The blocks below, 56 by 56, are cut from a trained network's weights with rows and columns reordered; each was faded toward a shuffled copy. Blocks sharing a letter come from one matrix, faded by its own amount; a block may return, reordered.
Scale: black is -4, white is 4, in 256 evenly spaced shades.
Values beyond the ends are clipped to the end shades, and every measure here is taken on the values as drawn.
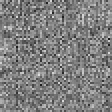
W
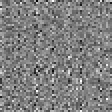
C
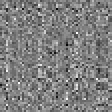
C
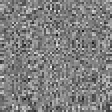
W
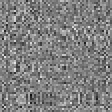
W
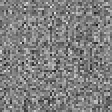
W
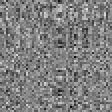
W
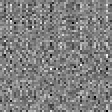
C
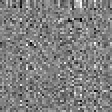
C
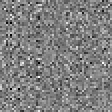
C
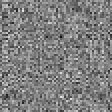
W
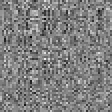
W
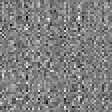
C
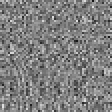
W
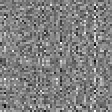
C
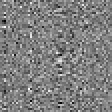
C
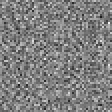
W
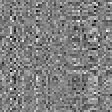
C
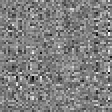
C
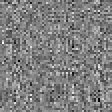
C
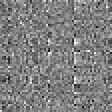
C
